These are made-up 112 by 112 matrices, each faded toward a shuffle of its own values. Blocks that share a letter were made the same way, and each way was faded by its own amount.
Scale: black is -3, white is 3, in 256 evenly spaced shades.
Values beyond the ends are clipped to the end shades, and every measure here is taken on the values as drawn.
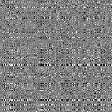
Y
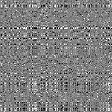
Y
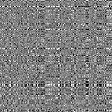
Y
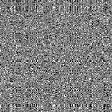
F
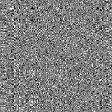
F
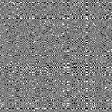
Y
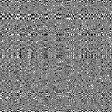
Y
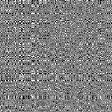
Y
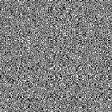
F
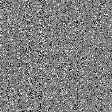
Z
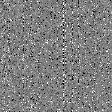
Z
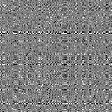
Y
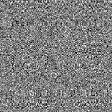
F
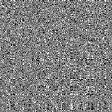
F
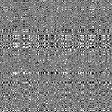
Y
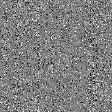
Z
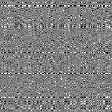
Y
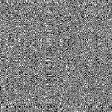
F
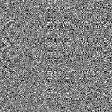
F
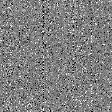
Z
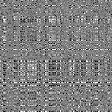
Y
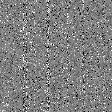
Z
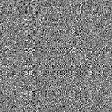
F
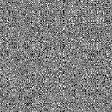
F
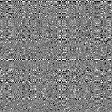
Y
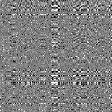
Y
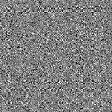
F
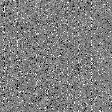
Z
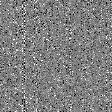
Z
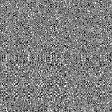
F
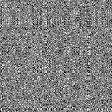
F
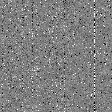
Z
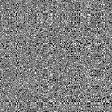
F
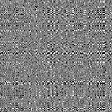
Y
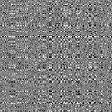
Y
